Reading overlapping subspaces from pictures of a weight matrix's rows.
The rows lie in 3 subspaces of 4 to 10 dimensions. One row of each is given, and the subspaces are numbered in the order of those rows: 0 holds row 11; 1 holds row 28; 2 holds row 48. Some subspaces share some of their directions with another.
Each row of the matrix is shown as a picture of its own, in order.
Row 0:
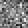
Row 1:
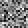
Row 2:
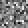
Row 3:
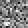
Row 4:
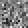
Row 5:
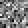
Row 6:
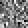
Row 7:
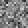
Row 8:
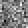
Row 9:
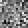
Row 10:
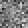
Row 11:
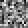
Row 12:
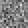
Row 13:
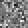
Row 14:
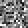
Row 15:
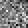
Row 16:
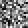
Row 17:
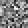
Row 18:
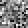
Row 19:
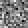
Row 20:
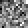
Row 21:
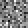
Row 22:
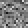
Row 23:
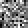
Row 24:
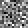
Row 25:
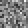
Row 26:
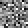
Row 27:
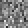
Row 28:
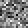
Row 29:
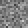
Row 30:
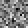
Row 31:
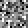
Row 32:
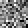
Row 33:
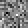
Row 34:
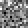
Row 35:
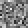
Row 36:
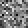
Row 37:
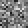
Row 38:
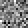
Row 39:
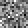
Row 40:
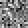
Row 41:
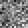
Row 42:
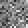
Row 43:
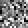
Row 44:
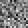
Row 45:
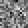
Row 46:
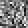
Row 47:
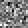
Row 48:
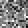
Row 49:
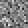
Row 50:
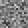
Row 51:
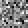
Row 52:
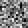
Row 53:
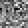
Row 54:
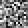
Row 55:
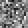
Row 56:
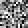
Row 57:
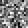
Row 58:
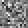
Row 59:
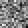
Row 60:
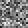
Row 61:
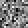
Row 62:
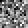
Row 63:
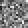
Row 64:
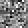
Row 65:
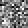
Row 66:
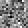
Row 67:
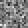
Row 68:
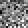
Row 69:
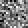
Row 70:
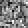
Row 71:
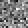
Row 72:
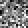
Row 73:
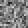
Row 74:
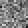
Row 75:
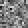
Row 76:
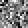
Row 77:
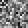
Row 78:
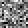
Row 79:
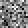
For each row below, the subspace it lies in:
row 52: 2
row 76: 0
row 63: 0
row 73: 0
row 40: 1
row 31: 1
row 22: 1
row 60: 1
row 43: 1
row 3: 1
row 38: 1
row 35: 0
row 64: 0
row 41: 2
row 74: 2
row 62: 0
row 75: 0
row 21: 1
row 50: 2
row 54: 1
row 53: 0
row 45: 1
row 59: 2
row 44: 1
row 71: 1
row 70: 0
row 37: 1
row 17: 1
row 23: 1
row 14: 0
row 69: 1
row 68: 2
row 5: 0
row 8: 2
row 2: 1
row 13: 0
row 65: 2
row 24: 0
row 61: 1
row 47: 0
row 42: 2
